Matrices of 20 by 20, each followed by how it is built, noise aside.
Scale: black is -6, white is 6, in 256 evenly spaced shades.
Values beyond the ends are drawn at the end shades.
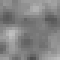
smooth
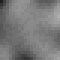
smooth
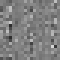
uneven columns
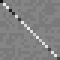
diagonal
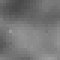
smooth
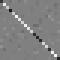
diagonal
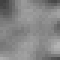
smooth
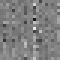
uneven columns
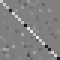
diagonal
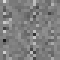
uneven columns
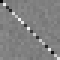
diagonal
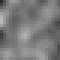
smooth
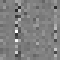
uneven columns
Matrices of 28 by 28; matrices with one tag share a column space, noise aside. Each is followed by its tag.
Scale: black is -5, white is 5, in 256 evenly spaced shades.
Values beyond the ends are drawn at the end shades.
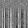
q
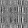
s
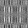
s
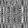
s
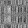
s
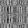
s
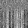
q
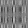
s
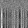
q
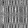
s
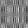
s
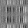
s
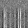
q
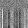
q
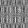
s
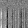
q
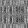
s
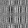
s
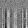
q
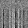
q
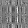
s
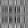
s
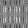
s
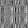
s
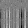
q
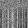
q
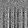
q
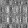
s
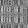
s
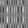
s
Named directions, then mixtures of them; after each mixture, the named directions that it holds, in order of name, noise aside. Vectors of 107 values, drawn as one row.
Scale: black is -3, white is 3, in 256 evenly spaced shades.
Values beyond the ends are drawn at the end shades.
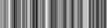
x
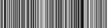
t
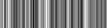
t, x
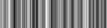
x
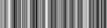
x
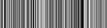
t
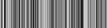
t, x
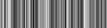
t, x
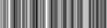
x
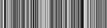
t, x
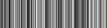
t, x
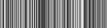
t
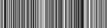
t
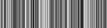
t, x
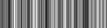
x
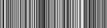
t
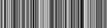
t, x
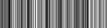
t, x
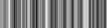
x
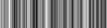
x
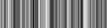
t, x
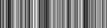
t, x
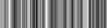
x
